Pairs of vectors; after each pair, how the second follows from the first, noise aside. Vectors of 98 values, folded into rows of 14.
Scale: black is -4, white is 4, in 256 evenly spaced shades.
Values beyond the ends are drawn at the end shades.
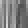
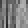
negated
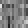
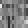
copied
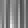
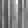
reversed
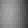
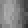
copied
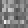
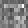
reversed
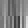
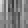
reversed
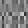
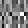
scaled up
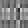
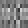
copied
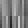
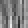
negated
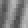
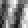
scaled up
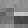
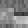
negated
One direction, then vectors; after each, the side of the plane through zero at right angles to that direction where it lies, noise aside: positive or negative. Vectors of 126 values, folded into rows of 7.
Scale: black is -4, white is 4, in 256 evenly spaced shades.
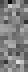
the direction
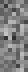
positive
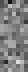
positive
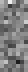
negative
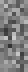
negative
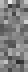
negative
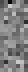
positive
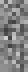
negative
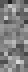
positive
